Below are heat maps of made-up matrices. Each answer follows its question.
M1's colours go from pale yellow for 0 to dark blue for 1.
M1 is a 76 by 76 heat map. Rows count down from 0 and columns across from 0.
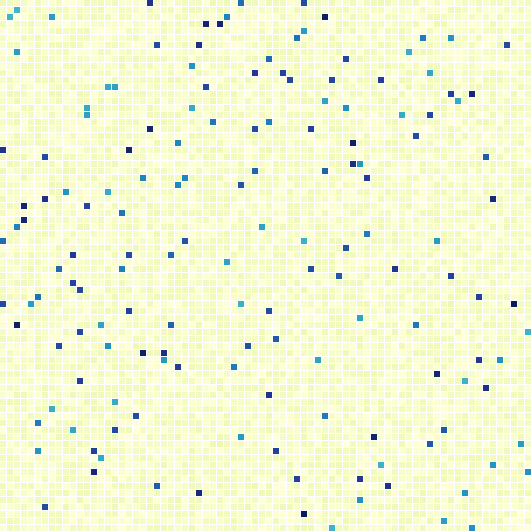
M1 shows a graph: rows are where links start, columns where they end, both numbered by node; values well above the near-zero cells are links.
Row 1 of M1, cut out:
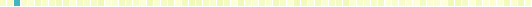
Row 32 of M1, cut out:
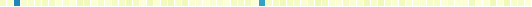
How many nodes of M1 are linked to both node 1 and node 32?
1
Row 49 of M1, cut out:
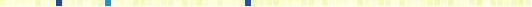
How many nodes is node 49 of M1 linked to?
3
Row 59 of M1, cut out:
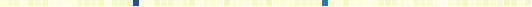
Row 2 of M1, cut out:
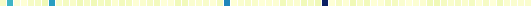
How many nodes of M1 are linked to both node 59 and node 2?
1
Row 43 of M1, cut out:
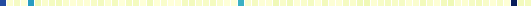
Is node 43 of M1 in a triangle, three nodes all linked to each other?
yes
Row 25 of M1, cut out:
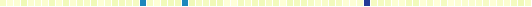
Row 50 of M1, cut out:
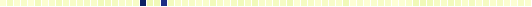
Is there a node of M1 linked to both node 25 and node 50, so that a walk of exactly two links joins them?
yes
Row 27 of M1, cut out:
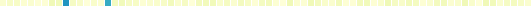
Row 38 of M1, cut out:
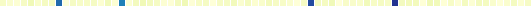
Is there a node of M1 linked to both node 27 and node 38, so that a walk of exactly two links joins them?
no
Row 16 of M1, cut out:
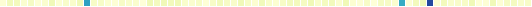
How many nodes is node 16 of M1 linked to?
3
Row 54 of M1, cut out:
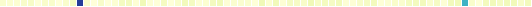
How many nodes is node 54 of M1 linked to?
2
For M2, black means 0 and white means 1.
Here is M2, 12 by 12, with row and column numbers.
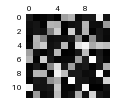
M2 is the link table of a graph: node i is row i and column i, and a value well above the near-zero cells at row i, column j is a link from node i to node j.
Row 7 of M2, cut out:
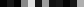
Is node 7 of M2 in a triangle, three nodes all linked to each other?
yes
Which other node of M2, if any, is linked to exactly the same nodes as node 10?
node 5
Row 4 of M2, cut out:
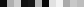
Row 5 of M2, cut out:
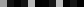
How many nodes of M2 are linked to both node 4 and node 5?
1
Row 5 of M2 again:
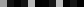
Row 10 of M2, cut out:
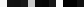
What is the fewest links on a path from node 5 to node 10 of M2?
2
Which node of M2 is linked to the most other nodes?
node 4
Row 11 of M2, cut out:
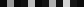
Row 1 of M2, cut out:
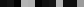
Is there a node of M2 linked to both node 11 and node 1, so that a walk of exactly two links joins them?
yes
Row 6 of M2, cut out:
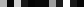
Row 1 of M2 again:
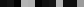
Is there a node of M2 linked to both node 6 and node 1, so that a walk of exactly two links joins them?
no
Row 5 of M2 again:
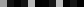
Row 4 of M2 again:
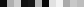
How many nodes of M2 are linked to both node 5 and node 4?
1
